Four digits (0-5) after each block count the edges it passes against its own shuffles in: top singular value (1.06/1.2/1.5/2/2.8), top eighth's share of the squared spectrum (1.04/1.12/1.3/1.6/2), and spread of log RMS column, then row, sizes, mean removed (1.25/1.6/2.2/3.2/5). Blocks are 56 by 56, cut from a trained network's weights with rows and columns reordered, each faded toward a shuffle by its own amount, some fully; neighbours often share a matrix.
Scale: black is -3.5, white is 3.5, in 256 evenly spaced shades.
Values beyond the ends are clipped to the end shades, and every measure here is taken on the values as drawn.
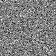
0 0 0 0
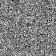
0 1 0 0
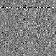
3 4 1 2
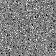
0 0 0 0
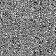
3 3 1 1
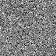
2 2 0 0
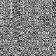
3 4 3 2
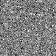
1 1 1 0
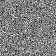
0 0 0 0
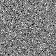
0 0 0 0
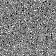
0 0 0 0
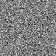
2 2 0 1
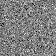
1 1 0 0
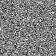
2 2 0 0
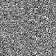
2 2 2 0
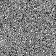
1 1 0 0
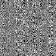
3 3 3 0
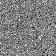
0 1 0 0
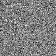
1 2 0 1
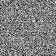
1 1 0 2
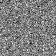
0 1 0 0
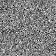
1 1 0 1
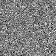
1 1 0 1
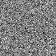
1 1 0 1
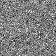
0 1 0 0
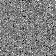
1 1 1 0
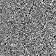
2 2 2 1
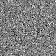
1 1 0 0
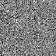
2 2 2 0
